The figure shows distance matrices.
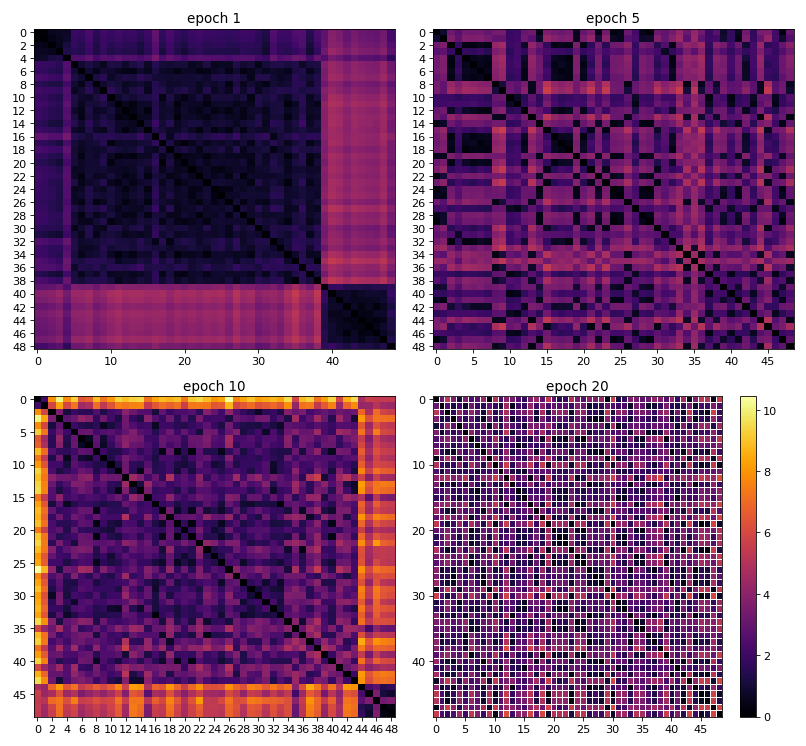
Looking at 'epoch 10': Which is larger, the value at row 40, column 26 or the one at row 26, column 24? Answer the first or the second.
the second
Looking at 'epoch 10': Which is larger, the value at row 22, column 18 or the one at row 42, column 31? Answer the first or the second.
the second
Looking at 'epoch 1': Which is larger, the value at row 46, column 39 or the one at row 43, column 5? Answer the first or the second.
the second
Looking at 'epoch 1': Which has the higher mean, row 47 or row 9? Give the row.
47
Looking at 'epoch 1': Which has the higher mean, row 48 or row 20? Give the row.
48
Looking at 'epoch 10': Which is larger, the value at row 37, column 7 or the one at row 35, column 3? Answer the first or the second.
the second
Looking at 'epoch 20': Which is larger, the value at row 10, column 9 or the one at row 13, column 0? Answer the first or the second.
the first
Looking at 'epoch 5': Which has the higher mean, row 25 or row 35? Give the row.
35
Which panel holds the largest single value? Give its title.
epoch 10
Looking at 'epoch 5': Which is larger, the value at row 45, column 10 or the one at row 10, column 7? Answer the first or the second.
the first
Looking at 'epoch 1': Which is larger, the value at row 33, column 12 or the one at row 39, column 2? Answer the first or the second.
the second
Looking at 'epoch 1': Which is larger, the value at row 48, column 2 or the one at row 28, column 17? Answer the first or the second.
the first
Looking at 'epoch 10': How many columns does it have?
49
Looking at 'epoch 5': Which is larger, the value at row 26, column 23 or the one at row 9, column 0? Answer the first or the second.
the first
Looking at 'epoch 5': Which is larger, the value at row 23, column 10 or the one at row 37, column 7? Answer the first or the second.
the first
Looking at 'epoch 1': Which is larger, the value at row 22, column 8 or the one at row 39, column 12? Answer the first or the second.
the second
